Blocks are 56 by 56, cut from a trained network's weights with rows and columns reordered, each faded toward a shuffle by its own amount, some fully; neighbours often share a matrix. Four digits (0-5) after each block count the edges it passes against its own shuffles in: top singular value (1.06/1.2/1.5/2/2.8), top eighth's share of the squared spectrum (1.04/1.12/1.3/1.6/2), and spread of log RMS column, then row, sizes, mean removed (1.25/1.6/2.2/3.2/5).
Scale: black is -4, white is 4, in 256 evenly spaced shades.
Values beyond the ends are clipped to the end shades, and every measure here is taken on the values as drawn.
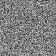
2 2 0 0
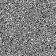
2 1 0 0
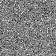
1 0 0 0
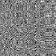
4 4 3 2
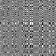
5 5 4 3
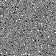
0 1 0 0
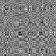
4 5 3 2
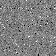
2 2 0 0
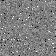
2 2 0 0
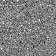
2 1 0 1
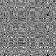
4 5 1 3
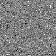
3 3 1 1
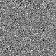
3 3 0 1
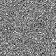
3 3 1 1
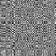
4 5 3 3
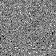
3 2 0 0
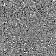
3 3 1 0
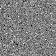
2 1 0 0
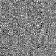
3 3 1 1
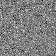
0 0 0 0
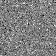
1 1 0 0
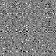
4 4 1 2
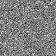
2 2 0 1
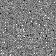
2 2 0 0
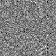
3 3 1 0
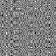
4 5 2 1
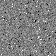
0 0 0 0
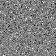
2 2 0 0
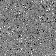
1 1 0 0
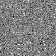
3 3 0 1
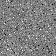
1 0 0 0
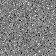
0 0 0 0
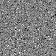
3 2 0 0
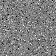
0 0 0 0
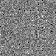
3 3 1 0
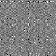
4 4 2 2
